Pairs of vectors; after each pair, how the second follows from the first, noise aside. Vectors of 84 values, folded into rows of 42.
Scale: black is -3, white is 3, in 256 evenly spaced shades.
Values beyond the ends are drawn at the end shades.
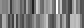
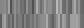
shrunk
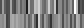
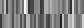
wrapped around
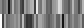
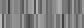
shrunk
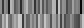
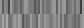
shrunk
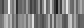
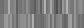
shrunk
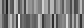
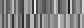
wrapped around
